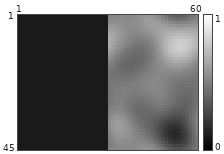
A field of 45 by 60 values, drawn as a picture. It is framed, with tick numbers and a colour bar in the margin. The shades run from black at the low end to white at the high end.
The table splits into one row of 2 panels. Panel 1,1: very low, flat. Panel 1,2: middling, smooth, strong in contrast.
